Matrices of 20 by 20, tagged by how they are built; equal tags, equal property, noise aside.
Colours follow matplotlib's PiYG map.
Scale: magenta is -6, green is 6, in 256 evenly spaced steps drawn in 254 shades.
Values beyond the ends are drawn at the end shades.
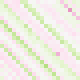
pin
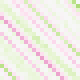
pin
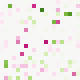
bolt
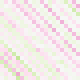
pin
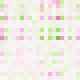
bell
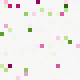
bolt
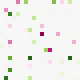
bolt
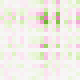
bell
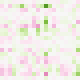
bell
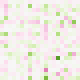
bell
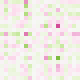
bell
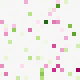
bolt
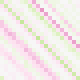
pin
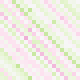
pin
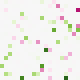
bolt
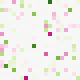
bolt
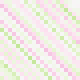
pin
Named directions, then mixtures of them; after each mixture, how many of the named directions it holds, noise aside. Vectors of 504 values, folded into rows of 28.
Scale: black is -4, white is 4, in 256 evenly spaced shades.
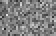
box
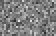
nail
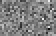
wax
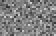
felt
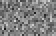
three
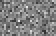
one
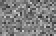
one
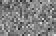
three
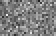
two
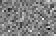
two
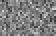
three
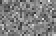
three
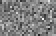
two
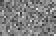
three
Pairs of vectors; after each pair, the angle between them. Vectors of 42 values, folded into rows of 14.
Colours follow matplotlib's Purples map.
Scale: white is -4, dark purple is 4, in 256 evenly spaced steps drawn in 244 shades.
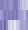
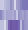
nearly opposite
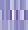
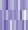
orthogonal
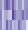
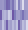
nearly parallel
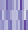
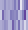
nearly opposite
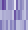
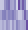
partly opposed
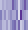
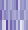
partly aligned
